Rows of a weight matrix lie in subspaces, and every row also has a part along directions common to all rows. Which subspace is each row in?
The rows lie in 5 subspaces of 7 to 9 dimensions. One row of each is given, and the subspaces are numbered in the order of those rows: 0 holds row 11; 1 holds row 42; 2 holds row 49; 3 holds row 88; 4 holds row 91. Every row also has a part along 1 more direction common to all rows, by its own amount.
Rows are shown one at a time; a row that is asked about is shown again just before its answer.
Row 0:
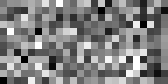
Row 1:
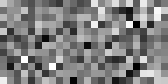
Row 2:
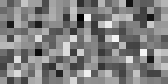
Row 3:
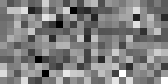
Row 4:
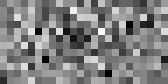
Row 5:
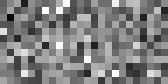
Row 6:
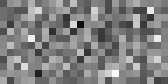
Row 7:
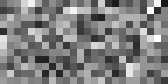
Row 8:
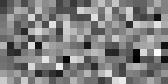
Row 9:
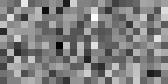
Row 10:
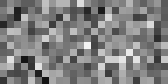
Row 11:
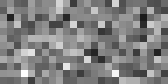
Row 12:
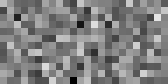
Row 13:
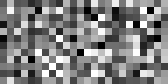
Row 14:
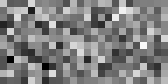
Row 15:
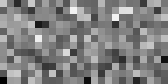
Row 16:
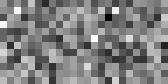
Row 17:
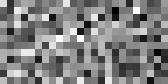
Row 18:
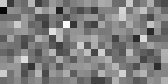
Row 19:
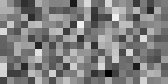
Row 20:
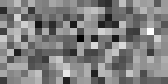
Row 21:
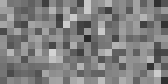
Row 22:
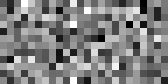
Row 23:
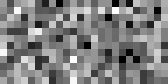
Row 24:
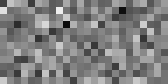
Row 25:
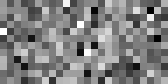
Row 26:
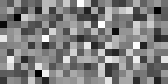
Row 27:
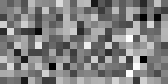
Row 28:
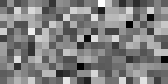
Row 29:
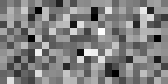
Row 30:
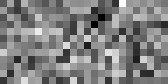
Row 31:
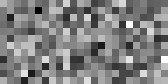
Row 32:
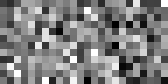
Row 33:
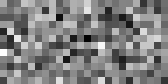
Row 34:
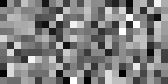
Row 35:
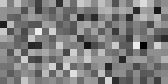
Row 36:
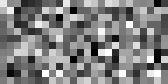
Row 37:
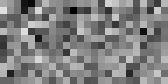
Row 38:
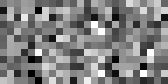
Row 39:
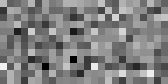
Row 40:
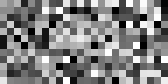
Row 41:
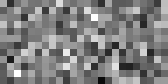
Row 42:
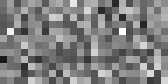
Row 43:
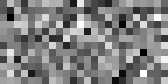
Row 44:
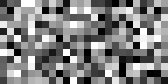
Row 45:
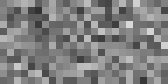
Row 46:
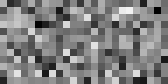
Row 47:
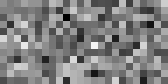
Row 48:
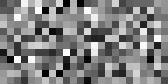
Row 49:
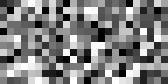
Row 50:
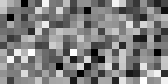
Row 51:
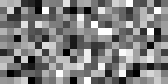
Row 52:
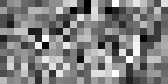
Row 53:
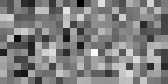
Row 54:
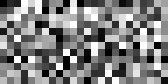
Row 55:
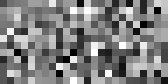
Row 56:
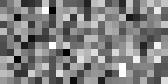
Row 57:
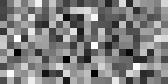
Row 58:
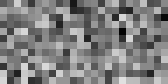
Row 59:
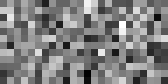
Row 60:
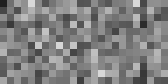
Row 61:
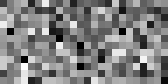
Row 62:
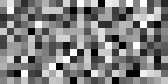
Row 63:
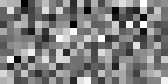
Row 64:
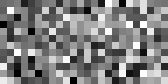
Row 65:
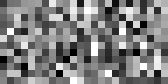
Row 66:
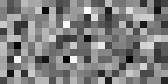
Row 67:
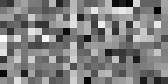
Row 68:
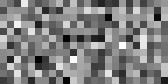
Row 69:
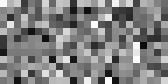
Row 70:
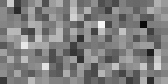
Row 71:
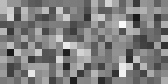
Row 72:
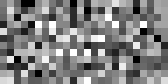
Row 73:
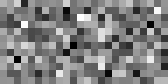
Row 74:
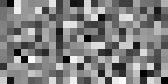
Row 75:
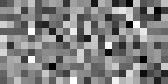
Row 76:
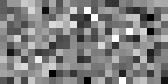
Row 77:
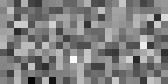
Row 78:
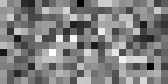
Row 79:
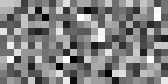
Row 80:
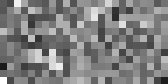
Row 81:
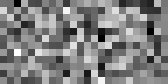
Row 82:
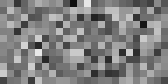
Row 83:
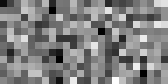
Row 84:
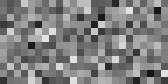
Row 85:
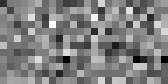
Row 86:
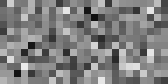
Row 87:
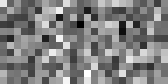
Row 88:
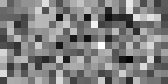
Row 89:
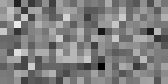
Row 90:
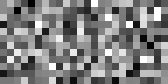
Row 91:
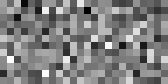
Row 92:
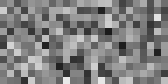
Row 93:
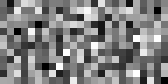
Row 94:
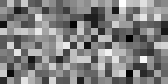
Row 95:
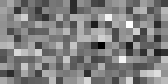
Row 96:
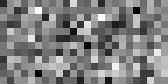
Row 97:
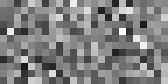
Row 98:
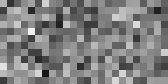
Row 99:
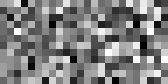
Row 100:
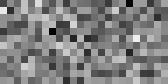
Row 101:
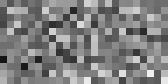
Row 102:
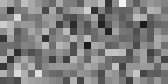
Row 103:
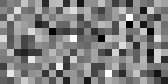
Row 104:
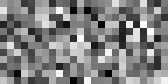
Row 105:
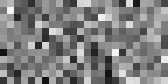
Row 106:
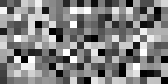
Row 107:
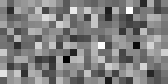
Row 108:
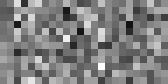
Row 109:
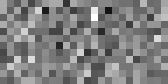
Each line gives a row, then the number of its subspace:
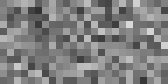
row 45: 2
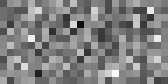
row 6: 0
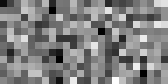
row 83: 3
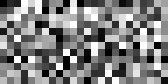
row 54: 4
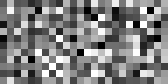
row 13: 0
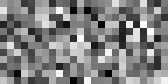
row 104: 1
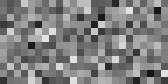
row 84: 4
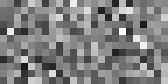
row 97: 1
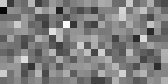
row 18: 1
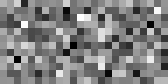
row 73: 2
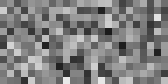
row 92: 2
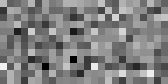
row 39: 1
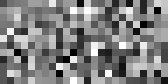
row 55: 1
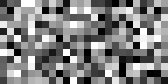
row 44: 3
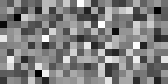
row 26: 4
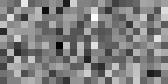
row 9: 0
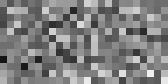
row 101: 1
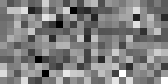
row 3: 1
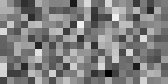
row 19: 0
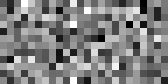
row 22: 2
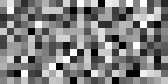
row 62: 3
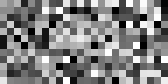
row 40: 2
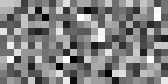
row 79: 2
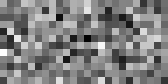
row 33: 3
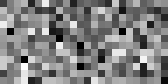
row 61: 1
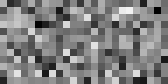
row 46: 1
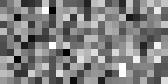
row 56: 3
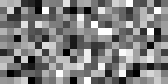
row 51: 2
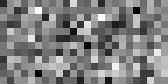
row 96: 0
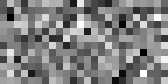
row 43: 3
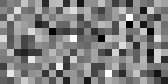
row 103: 3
